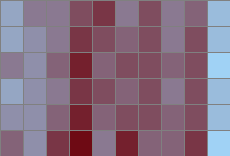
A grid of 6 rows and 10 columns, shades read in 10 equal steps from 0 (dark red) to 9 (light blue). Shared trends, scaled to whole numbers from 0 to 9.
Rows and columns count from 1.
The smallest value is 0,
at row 6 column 4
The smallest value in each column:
4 5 2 0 2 1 3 4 2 8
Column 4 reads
3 2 1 2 1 0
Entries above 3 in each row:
7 6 6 6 6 6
